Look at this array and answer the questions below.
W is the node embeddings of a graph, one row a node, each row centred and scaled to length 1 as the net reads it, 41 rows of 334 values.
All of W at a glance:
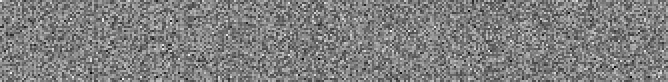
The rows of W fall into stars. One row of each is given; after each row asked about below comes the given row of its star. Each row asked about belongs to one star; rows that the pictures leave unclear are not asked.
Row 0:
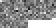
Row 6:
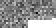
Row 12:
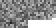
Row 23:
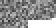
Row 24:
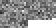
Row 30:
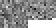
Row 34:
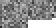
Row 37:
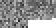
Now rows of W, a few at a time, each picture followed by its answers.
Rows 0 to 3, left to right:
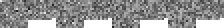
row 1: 24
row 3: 37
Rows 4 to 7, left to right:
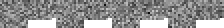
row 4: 0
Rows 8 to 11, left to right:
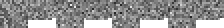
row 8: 30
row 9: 37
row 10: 37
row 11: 34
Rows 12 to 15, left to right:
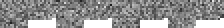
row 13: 0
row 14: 34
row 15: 6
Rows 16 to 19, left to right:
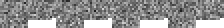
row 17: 23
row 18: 6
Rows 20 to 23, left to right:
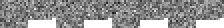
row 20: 12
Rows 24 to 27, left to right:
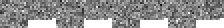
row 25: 37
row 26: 6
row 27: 34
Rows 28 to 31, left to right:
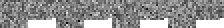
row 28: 6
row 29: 12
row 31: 34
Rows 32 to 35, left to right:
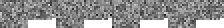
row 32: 23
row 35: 24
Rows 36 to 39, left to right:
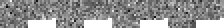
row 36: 12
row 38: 0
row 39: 34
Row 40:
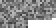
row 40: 23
